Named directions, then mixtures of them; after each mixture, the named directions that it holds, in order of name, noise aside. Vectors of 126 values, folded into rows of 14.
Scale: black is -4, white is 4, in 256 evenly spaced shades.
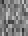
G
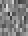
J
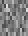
G, J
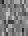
G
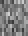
G, J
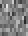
J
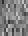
G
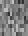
G, J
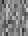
G, J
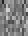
G, J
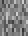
G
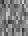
G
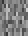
G, J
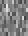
G, J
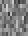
J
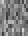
G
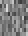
J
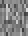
G, J
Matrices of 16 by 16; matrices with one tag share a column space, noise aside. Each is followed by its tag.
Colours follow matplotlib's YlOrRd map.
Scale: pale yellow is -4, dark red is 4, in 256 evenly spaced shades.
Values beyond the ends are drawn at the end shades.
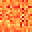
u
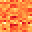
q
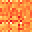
q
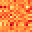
u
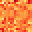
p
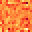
p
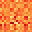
q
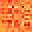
u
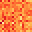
q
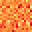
u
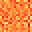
q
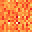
q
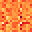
q
